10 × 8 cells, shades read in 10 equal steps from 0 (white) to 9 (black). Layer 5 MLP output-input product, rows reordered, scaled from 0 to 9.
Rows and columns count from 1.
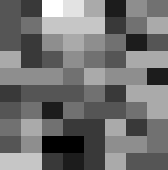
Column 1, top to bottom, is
6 6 6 3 4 7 6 5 6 2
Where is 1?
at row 1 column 4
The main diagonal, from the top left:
6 5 4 4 3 7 5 5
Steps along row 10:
same up up down down up same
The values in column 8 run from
3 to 8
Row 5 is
4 4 4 5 3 4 4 8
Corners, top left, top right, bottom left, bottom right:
6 5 2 6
